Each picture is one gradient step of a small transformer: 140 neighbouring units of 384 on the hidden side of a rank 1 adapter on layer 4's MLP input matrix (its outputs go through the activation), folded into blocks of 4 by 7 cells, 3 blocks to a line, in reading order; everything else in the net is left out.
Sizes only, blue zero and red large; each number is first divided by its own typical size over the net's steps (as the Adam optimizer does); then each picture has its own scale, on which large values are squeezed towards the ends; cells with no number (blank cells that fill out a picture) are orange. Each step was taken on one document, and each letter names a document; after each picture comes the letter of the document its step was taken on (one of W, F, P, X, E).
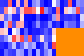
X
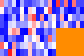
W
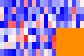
X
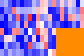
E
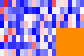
E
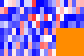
E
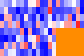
W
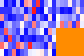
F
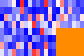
W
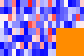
W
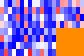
E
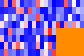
F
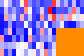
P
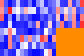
X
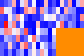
X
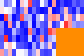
P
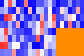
W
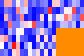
P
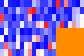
F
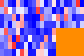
X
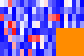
F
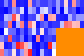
F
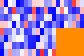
E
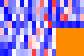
E
